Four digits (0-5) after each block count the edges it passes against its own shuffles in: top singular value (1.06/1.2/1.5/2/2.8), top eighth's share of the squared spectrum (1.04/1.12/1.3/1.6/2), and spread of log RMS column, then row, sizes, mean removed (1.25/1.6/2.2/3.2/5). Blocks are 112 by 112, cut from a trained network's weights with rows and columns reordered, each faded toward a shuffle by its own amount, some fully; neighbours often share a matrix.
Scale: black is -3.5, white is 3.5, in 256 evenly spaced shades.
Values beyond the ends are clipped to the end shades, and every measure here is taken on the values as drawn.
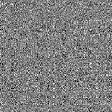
3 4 3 3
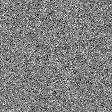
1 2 0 1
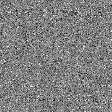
2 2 0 2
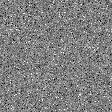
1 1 0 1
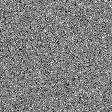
0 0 0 0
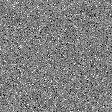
0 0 0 0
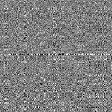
4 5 3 3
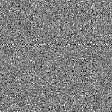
3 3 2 2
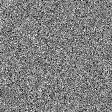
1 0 0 0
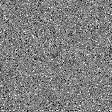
2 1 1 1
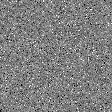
0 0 0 0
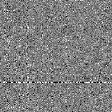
4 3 3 2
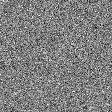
0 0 0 0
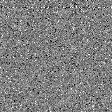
2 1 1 1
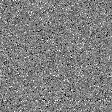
2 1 0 1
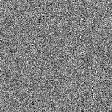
3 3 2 0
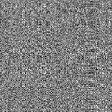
4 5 2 3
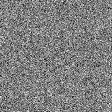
3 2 0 0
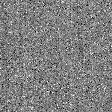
1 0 0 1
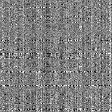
4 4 2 4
